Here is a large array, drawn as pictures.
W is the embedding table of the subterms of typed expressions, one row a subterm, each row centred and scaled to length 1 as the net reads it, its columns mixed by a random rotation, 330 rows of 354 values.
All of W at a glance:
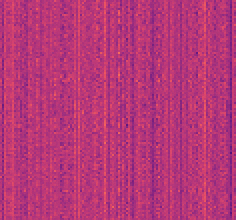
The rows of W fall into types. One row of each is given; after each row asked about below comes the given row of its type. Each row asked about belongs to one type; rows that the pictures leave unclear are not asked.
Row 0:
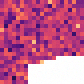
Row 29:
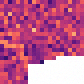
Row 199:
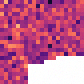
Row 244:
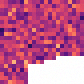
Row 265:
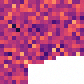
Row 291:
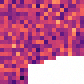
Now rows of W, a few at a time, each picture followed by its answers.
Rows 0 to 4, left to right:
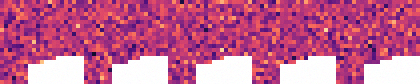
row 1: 265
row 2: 265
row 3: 291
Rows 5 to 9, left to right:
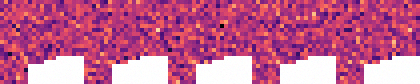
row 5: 265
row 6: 291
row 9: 244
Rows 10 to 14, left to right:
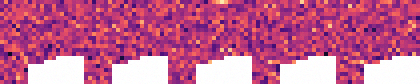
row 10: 265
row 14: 265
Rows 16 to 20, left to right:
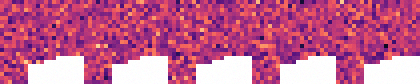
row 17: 291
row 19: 199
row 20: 199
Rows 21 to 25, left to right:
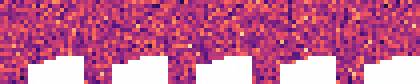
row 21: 291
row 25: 0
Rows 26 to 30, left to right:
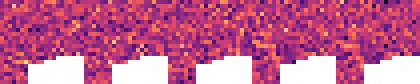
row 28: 291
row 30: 199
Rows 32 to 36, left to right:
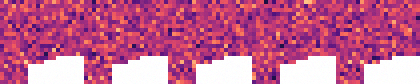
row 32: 265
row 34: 244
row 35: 291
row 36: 244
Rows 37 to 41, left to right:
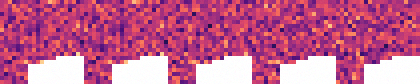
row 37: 0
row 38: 0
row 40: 265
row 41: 29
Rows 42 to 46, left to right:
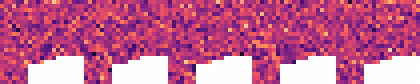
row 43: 265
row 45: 29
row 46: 265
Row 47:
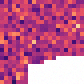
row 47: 29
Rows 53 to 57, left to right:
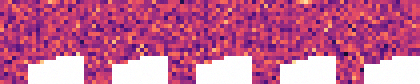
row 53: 0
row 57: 265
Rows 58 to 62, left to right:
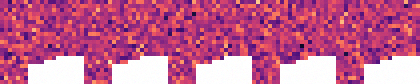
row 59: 244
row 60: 244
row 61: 199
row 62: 29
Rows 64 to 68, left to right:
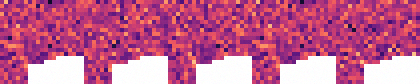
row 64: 199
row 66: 29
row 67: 199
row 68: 265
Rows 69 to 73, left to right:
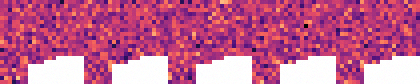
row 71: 291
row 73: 244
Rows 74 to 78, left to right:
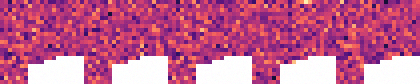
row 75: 244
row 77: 291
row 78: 199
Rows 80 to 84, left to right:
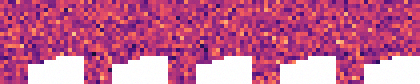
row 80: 29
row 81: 265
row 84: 29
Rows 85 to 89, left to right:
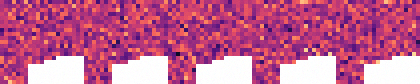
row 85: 244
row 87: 265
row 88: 265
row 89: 0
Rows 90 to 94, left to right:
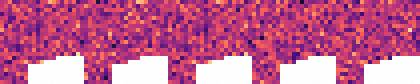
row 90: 0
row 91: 291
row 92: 0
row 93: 199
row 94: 291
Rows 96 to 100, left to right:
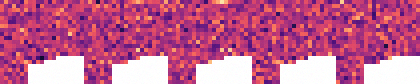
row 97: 265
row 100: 199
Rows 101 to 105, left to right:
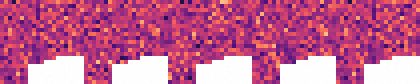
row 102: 244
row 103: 291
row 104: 29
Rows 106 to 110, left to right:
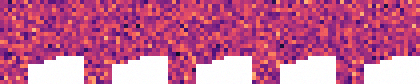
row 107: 0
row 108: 265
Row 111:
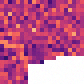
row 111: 29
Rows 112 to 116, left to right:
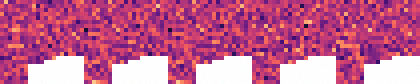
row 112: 199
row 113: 244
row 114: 244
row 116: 29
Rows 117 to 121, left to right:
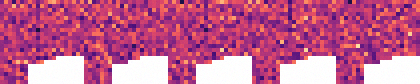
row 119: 265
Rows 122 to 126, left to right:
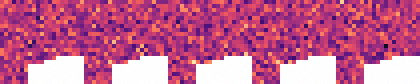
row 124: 0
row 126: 199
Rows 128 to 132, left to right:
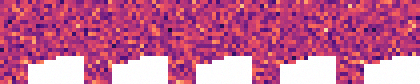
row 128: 0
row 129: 244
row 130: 244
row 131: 291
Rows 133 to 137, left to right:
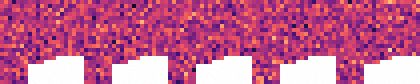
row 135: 265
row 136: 0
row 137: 265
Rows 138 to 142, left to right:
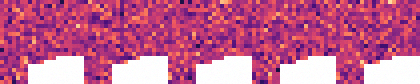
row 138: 0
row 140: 291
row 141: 265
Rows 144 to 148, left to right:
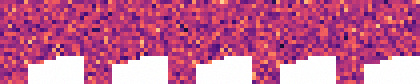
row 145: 244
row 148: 199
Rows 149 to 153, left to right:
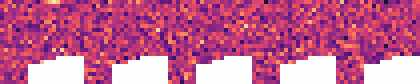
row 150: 291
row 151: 29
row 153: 199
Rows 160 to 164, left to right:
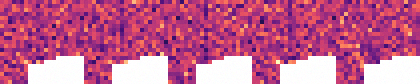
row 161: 0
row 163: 0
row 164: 29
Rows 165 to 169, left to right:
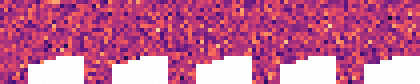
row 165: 291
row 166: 291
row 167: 0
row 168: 29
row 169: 29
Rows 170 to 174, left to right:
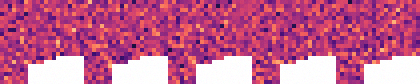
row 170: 244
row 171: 199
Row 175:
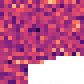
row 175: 265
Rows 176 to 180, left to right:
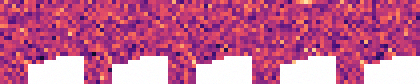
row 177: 265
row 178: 265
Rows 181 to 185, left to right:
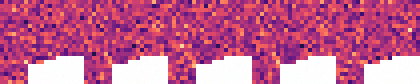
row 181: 244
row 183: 291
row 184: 29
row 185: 291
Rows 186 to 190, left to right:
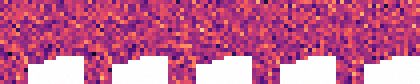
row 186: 265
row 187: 265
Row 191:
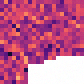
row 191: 265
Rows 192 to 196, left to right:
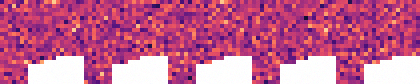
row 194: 291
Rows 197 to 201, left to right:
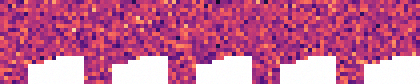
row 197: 291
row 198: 199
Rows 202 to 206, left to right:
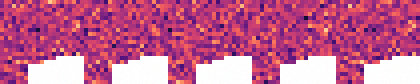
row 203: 244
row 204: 244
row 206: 265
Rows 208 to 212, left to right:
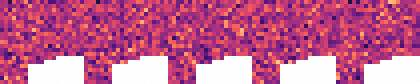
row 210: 29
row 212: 291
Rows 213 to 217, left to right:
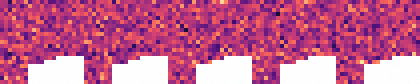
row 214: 29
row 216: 291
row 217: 0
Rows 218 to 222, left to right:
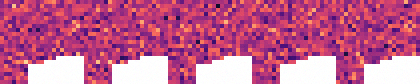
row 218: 265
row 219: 244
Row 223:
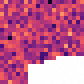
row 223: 199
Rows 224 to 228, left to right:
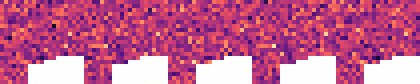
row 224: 199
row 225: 29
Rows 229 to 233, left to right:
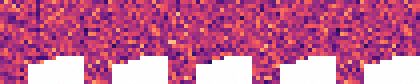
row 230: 244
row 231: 29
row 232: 291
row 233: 244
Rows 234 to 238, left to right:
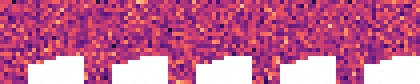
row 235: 291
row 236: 244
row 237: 0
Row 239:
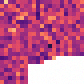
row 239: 199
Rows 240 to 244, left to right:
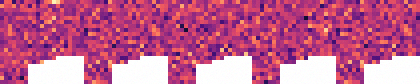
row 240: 291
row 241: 244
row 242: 265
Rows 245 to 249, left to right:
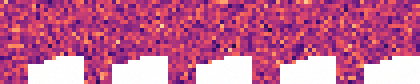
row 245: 199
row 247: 291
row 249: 291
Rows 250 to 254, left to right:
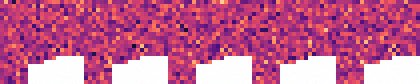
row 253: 244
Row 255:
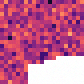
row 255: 199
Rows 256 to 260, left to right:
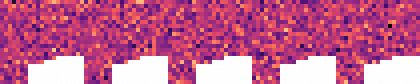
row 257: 291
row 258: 244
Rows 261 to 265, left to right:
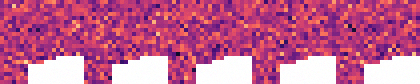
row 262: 29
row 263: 265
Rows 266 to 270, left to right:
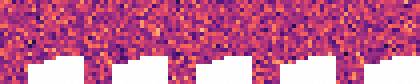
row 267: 29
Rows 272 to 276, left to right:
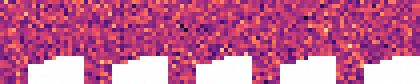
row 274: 265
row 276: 291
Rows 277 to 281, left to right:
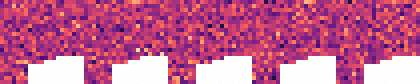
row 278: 265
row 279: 0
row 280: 291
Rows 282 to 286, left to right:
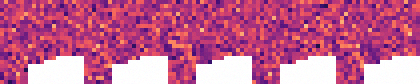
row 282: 265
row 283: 291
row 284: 29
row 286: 29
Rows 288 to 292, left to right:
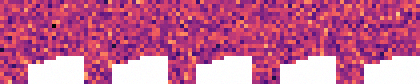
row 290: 29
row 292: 265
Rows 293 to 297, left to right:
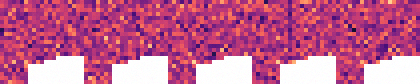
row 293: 244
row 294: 244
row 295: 265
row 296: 0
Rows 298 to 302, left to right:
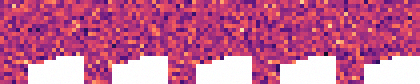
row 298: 265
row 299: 244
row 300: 291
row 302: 29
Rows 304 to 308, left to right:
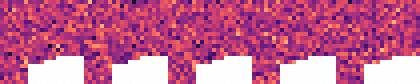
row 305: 199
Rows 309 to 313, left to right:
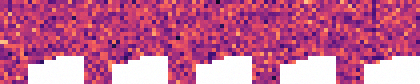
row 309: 29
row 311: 199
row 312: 291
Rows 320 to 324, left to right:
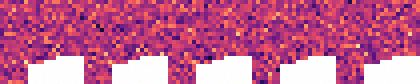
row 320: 244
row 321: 265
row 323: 265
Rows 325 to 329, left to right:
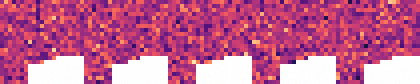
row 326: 291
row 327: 0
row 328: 29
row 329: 291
